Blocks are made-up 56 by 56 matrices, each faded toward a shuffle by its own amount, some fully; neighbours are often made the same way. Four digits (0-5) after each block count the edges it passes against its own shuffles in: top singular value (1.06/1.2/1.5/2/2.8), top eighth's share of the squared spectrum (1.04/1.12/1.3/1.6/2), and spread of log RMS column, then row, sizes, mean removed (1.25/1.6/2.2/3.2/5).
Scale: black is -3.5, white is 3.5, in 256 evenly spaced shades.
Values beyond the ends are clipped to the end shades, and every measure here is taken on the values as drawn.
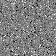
2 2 0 0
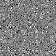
3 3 1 1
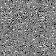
3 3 1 1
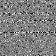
2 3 0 3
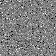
0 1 0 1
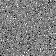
0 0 0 0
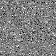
0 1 0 1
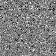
1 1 0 2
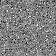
0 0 0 0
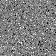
0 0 0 0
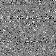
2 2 0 2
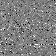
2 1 0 1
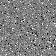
0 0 0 0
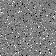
0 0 0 0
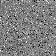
0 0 0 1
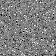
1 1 0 1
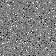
0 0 0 0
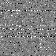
2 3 0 2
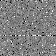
2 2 0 1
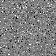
0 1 0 1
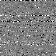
2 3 0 3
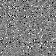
1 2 0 2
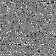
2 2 0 1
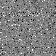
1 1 0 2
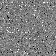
1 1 0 1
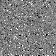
1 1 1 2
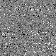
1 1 0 2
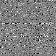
2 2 0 3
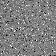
0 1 0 1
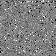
1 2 0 1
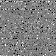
2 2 0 2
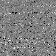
1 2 0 2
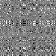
4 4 2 3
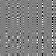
5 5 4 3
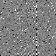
3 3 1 0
